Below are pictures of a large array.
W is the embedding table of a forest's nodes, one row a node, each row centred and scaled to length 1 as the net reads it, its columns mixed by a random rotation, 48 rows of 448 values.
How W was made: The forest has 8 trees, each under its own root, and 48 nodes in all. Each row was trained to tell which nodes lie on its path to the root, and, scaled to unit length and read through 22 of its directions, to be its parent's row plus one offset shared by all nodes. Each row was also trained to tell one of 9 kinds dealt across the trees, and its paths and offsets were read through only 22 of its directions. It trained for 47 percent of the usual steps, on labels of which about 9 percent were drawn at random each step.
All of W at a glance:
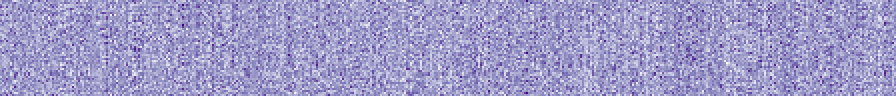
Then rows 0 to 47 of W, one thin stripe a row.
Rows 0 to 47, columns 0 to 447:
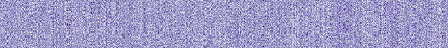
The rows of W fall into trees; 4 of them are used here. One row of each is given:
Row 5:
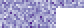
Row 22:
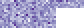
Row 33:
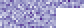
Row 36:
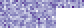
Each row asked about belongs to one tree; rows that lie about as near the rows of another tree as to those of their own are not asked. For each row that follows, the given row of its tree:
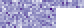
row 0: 5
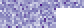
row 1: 22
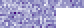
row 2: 36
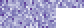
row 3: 36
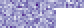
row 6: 36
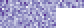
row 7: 36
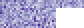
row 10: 22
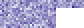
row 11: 36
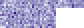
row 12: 36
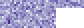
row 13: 22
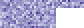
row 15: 33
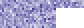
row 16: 22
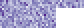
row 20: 36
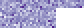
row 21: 36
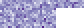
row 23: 22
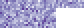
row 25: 22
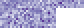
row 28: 22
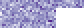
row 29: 36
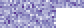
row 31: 22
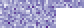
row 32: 33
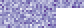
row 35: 36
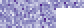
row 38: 22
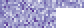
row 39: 22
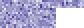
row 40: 5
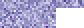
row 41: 33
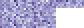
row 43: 22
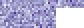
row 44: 36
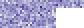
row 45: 22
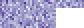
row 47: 36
